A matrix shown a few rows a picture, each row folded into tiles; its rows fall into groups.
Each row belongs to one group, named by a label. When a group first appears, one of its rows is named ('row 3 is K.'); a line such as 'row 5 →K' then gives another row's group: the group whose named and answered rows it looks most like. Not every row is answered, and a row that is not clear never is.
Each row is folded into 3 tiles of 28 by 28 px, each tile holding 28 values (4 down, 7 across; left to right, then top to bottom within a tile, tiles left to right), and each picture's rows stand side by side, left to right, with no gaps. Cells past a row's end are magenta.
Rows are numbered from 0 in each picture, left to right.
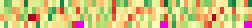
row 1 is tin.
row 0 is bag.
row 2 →tin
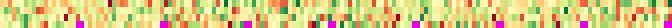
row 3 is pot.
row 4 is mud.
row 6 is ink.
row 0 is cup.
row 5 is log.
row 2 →ink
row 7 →tin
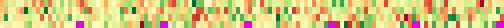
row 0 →ink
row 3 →cup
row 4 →pot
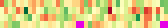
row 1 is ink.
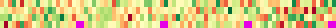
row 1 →tin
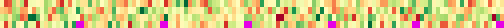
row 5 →log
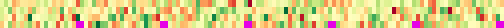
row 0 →pot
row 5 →pot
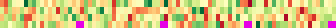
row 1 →tin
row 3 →mud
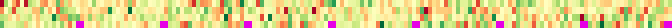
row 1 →ink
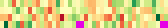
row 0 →mud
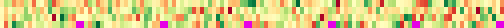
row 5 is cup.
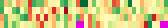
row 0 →tin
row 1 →pot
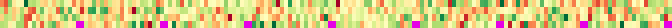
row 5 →tin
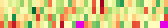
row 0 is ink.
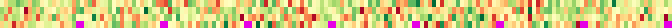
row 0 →ink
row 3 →mud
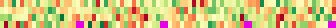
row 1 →mud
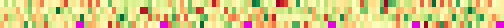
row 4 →ink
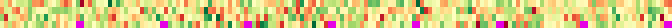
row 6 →pot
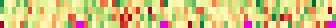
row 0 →pot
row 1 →tin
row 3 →bag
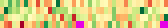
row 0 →log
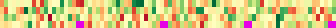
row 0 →ink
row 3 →cup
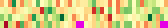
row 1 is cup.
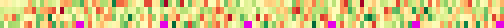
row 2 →mud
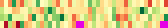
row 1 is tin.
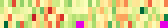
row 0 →mud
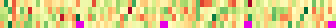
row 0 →pot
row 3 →bag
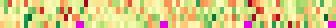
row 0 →cup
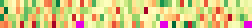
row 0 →log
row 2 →mud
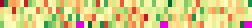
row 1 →mud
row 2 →cup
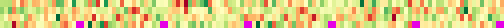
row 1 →mud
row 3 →mud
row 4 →bag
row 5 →ink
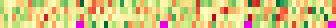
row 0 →tin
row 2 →tin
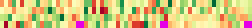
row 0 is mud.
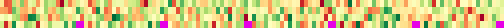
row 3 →log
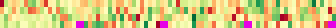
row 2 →cup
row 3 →bag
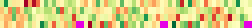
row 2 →mud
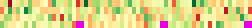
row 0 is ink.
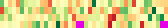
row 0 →log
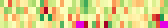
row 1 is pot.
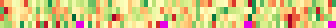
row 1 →bag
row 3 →tin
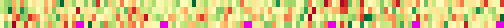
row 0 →bag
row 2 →bag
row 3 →bag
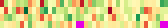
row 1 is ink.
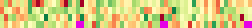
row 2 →log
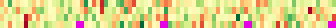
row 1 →log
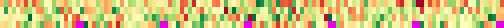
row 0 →cup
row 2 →pot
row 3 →log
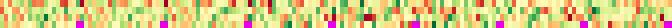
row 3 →log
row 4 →bag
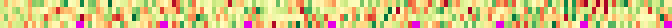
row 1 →bag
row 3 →log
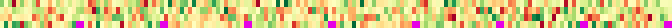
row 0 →mud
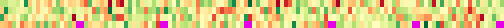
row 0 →log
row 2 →tin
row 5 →mud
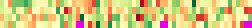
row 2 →bag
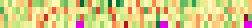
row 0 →tin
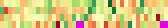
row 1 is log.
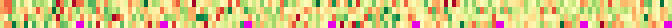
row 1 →bag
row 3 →tin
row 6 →log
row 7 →bag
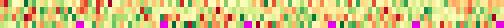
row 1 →pot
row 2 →mud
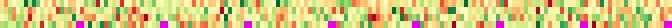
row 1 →mud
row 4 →tin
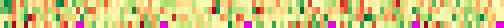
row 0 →bag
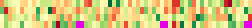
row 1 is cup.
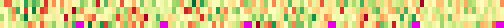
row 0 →cup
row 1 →mud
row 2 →bag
